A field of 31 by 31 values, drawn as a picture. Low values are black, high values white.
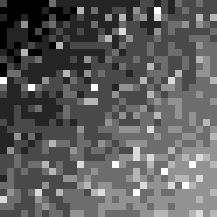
Mirror symmetry: none. Slope: up to the bottom right. Odd rows or columns: none. Ninth with the lowest average: top left. Ninth with the highest average: bottom right.
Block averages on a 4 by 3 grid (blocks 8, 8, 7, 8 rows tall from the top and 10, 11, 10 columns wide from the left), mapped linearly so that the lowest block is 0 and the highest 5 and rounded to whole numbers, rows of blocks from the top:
0 1 2
1 2 3
2 3 4
3 4 5
